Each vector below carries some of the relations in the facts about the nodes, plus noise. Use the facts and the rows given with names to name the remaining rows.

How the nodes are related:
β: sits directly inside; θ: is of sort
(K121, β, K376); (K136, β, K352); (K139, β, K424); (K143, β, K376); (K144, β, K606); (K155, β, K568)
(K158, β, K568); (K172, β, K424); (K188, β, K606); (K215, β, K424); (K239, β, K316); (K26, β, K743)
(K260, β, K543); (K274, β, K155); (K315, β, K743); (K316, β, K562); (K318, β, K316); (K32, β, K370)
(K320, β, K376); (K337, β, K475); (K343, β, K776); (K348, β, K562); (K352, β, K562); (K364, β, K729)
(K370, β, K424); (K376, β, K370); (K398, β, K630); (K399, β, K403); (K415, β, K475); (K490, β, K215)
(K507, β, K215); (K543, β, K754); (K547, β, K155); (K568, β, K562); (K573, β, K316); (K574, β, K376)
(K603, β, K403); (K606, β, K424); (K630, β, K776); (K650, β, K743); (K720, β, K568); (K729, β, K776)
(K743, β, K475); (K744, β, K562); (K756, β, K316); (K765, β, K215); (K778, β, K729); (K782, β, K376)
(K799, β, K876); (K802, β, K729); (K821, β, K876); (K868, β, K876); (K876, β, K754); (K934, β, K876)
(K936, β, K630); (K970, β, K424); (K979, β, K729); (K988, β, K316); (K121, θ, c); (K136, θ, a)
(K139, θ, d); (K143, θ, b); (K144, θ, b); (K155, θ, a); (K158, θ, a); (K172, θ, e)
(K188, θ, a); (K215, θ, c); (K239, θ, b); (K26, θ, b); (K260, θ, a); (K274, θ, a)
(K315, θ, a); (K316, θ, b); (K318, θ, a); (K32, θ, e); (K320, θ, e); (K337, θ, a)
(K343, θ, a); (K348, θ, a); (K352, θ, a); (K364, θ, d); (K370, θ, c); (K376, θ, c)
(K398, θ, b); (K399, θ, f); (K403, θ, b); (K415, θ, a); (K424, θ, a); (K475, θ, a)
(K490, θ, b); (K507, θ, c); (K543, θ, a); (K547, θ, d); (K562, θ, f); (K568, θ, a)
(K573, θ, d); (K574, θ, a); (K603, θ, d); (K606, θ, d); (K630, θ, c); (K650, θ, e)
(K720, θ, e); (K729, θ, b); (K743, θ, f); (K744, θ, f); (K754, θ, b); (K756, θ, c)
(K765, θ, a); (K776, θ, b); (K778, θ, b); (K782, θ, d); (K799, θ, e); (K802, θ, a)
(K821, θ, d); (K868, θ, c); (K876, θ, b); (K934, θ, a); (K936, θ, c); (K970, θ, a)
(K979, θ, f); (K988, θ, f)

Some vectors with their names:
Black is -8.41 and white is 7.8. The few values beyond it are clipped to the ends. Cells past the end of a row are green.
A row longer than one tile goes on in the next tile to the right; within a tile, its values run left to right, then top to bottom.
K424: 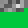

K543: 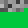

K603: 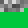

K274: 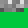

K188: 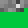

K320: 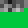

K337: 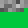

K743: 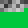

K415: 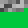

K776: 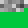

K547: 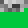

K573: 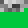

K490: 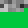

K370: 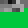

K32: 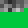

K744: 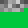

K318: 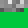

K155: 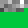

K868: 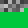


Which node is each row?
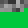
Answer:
K121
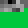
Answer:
K376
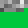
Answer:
K352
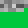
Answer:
K403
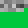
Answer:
K26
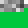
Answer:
K729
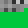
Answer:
K936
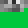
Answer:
K756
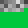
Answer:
K562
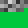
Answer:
K934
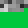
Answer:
K143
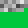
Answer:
K316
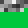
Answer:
K821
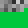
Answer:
K630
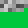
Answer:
K239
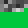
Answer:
K799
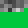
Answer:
K172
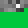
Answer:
K574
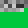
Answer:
K876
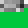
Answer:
K778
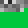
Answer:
K606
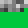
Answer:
K802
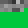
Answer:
K507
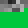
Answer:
K215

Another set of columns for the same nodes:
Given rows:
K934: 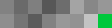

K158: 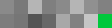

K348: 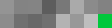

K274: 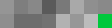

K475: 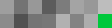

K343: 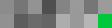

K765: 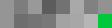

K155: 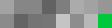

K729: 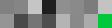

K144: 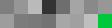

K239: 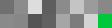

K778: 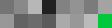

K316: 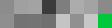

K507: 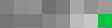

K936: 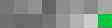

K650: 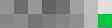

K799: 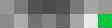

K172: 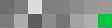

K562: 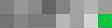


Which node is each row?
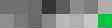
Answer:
K821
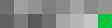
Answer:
K756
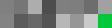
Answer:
K364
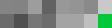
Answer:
K630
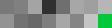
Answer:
K754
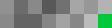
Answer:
K543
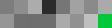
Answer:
K26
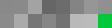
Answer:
K320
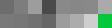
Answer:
K979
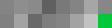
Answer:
K720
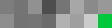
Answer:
K603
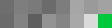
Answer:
K868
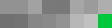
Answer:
K215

